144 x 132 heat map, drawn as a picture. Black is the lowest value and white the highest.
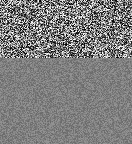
Grain: fine. Average level on the scale: 50%. Slope: none. Seam: horizontal, 40% of the way down, the bottom part calmer. Mirror symmetry: none.
